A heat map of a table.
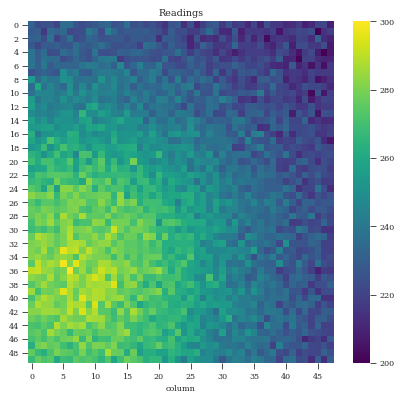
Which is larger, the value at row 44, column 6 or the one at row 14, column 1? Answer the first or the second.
the first
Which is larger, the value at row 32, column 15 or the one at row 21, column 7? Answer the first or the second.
the first
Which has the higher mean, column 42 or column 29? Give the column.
29
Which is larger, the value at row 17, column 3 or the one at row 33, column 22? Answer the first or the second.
the first
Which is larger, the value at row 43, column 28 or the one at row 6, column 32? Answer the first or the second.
the first
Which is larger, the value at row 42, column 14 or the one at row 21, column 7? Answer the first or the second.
the first
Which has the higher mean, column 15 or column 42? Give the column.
15
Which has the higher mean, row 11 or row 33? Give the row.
33
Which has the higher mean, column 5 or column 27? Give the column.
5
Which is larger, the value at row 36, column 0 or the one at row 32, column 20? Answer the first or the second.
the first
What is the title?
Readings
